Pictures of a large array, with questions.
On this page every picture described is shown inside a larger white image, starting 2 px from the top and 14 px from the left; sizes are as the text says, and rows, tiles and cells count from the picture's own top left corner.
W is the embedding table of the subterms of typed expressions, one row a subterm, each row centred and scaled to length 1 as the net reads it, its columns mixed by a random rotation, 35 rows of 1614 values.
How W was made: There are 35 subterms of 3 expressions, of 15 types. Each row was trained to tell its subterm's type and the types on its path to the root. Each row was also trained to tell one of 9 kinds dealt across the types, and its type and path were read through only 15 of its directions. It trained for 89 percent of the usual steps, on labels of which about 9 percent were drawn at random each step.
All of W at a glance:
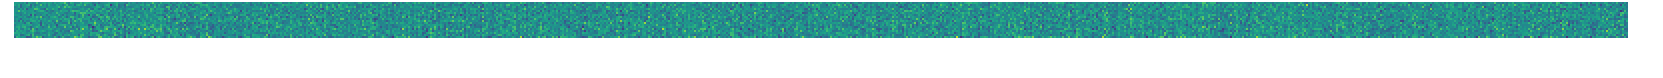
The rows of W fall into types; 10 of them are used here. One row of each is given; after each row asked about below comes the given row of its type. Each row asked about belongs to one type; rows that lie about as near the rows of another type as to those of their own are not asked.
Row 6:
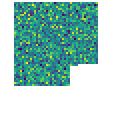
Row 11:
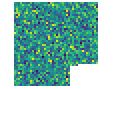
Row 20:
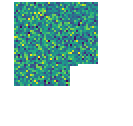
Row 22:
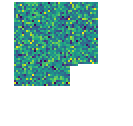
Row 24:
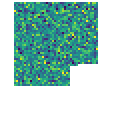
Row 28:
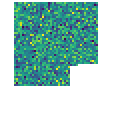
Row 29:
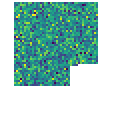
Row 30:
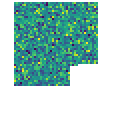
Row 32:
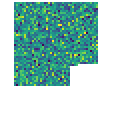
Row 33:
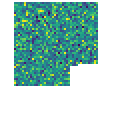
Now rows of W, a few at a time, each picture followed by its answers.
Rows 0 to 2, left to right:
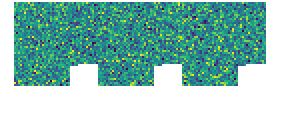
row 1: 11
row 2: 24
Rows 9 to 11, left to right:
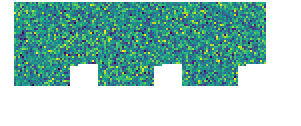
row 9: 11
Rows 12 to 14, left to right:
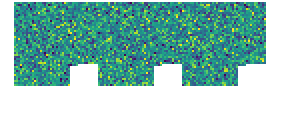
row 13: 33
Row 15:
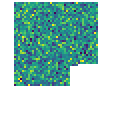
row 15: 29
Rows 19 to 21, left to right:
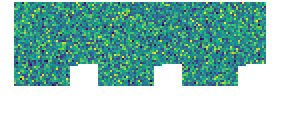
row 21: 24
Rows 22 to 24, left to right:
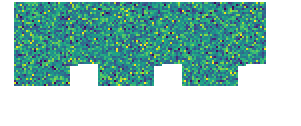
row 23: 32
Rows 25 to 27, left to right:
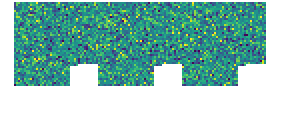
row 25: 29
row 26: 33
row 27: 33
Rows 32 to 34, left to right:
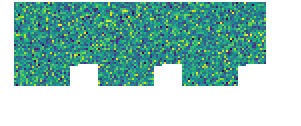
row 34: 29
